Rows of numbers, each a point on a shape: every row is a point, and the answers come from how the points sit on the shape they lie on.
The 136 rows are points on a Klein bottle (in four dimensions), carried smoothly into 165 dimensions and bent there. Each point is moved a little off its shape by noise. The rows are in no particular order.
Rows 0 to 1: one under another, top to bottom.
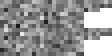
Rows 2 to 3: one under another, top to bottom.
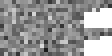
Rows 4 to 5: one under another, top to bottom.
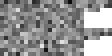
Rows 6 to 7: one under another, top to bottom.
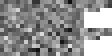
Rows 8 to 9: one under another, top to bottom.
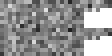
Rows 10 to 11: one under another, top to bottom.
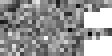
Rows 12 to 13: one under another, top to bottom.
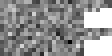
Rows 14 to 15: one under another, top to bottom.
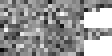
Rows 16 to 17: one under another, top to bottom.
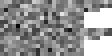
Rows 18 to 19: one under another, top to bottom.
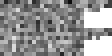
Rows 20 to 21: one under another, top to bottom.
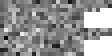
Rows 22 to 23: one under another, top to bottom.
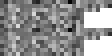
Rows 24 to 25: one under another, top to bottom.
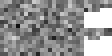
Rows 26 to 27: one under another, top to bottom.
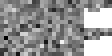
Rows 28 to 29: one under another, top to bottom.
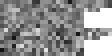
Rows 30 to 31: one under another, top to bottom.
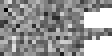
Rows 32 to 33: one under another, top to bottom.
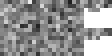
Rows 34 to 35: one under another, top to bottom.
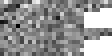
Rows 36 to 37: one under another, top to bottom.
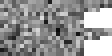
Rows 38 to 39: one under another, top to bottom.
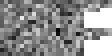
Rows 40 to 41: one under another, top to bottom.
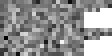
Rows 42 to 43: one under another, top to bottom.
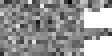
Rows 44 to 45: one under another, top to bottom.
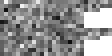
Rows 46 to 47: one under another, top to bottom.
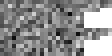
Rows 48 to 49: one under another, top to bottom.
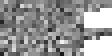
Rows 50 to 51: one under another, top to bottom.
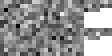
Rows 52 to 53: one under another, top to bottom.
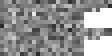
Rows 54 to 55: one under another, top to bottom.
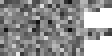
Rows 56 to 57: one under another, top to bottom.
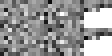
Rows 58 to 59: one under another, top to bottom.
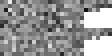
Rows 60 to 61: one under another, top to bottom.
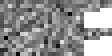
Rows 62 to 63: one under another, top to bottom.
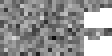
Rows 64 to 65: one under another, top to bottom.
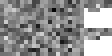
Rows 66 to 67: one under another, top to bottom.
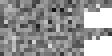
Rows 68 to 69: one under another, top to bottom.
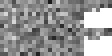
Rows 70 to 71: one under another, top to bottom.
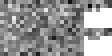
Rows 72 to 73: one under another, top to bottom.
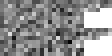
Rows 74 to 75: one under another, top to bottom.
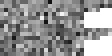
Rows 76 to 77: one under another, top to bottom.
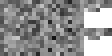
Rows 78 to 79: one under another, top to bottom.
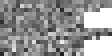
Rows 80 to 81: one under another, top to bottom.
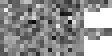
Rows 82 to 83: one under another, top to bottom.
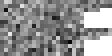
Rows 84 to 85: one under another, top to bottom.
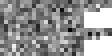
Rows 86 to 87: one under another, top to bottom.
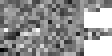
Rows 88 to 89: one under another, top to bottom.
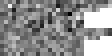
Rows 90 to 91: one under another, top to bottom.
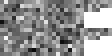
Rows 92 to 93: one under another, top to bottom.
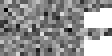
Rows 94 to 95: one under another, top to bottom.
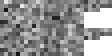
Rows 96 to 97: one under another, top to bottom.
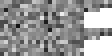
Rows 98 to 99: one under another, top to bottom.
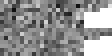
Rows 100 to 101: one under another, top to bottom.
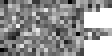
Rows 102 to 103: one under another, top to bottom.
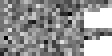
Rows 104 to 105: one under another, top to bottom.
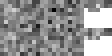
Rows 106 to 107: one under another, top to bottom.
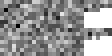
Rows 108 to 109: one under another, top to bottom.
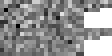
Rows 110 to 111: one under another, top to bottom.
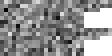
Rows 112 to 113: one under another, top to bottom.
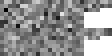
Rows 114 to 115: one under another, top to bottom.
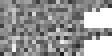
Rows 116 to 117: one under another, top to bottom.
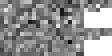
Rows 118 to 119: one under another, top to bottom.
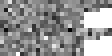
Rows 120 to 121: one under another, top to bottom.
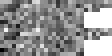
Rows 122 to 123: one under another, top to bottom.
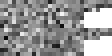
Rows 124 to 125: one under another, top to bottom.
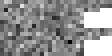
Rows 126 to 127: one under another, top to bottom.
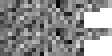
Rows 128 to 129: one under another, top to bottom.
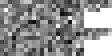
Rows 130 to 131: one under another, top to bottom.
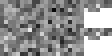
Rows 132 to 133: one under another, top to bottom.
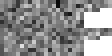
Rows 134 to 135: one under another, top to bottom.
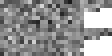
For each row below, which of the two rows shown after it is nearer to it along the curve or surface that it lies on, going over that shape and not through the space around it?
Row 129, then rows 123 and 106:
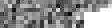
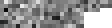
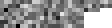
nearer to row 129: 123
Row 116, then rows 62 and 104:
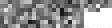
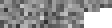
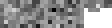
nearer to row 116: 104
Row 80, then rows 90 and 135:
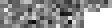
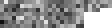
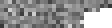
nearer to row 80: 90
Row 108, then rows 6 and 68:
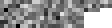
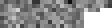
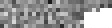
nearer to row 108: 68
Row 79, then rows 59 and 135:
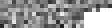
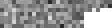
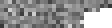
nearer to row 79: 135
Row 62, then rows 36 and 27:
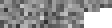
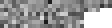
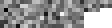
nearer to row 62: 36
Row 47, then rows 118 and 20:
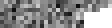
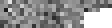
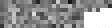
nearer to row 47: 118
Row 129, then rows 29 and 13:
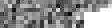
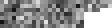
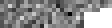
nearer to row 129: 29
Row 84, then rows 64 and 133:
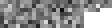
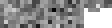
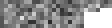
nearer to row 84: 64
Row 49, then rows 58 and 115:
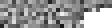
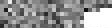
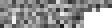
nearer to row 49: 115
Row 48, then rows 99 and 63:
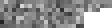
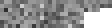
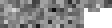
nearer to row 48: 99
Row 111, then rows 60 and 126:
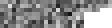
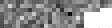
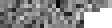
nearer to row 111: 126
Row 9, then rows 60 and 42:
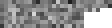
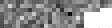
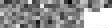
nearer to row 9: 42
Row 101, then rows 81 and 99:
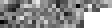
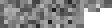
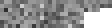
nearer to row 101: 99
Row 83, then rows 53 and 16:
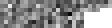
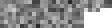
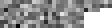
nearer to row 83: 53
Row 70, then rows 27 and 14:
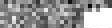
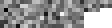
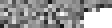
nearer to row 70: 14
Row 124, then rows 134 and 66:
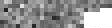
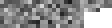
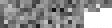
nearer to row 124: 66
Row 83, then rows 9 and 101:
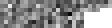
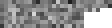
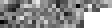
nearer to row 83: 101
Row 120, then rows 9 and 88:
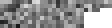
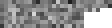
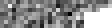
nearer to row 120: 88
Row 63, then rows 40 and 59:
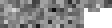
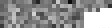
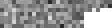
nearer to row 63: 40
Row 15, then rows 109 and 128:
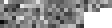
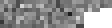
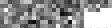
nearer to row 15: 109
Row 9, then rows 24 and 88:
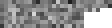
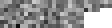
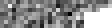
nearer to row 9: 24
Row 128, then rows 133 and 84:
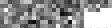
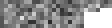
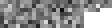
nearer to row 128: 84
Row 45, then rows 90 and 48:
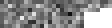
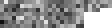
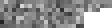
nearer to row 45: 48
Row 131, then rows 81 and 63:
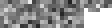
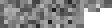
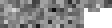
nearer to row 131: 63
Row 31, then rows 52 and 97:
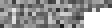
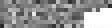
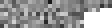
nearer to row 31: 97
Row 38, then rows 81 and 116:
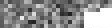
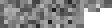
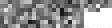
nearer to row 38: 81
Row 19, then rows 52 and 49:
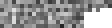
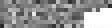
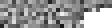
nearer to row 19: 49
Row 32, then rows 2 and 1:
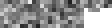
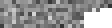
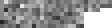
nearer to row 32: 2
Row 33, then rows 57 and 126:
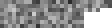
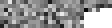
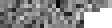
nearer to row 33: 57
